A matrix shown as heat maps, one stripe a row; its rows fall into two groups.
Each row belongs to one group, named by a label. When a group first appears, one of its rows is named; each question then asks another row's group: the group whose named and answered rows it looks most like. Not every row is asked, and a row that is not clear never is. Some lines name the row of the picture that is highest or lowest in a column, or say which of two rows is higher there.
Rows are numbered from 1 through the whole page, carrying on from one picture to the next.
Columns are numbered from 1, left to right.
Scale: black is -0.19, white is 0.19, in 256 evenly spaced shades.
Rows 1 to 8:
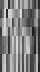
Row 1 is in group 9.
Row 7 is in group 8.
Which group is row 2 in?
8
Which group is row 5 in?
9
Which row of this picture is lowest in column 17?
4
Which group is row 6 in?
9
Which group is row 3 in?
8
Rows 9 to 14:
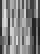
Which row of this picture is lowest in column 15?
10
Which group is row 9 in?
8
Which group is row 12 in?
9
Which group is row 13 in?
9
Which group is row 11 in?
9
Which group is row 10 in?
8
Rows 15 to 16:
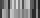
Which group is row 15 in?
9
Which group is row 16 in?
9
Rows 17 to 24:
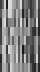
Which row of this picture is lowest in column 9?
17
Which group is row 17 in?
8
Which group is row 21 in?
8
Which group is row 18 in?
8
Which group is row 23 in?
8
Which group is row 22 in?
8
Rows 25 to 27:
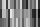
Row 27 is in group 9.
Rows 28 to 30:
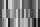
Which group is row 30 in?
9
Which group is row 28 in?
8
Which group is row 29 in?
8
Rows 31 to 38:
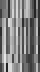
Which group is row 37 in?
8
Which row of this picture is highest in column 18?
37
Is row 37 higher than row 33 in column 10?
No
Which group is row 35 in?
8
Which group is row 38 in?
8
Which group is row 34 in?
8
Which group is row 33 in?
8
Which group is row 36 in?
8
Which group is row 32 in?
9
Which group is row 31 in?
9
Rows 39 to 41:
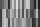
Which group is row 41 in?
9
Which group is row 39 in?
9
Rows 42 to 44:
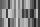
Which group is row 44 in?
9
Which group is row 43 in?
8
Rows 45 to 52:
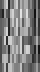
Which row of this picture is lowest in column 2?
46
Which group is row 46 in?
9
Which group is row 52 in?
8
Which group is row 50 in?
9
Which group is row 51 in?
9
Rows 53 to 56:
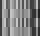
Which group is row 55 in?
8
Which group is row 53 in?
8
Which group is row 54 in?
9
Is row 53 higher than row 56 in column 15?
No
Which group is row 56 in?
9
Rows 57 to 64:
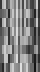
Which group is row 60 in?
9
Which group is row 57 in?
8
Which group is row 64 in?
9
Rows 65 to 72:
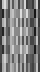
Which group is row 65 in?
8
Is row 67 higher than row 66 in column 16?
No
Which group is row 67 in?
8
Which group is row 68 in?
9
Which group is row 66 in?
9
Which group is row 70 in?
9
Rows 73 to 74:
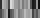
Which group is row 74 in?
9
